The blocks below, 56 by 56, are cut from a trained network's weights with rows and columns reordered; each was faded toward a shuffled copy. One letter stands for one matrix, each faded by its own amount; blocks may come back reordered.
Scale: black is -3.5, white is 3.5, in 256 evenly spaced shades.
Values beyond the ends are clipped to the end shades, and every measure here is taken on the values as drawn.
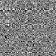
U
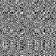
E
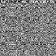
U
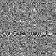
U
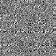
U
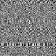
U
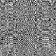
U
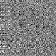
E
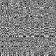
U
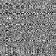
U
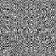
E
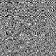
U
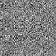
E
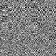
U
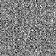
E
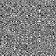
U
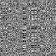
E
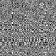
U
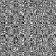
E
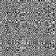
U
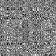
E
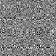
U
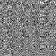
E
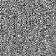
E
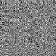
E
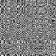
E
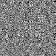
E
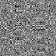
U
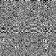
U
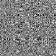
U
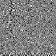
U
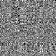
E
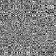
U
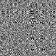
U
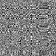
U
